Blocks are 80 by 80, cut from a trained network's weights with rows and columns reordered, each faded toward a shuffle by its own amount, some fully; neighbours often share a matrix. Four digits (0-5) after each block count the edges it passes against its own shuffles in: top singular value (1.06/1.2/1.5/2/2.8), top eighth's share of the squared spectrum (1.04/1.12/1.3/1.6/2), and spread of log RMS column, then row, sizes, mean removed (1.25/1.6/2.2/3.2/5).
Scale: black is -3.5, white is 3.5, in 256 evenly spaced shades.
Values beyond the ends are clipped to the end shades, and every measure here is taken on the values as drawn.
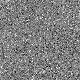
1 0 0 0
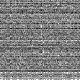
5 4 2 3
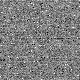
2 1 0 0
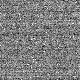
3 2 0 0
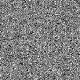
2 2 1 0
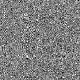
3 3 2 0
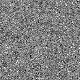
2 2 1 0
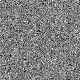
2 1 0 0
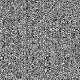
3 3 1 2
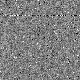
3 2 0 1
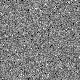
0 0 0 0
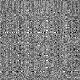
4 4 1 3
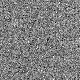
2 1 0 0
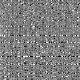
3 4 0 3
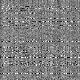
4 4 0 4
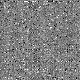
2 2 0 2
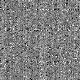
3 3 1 2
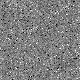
1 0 0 0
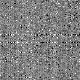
3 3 0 2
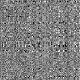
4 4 2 3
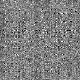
3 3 1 2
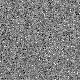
1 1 0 0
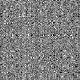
3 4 1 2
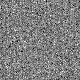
1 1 0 0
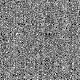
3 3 0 2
